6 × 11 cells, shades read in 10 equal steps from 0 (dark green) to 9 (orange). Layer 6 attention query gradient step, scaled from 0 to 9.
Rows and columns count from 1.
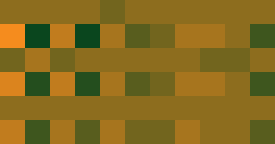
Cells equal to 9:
1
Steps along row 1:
same same same down up same same same same same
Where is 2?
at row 2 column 11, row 4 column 11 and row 6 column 2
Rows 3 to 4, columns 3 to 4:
4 5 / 7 1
